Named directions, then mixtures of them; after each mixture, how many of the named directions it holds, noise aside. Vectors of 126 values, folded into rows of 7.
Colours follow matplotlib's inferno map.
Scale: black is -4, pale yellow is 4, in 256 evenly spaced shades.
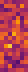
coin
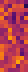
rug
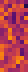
one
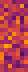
two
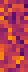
one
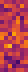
one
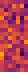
two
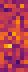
one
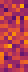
two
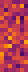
two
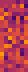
two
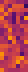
one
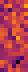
two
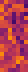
one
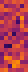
one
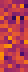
two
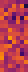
two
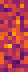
one
